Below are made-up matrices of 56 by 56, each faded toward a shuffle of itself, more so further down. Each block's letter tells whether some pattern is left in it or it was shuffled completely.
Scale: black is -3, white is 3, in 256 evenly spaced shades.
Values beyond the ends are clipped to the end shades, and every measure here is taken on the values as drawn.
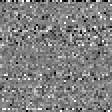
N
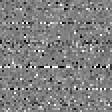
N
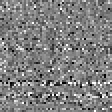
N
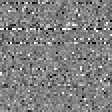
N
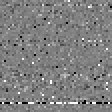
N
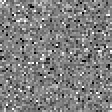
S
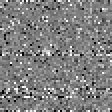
N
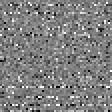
N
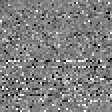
N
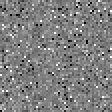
S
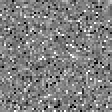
S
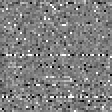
N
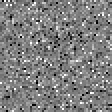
S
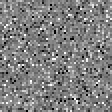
S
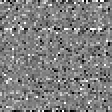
N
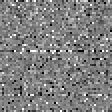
N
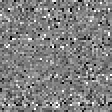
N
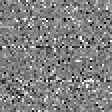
N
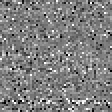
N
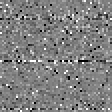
N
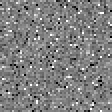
S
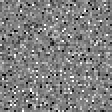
S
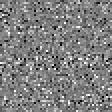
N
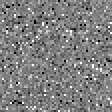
S
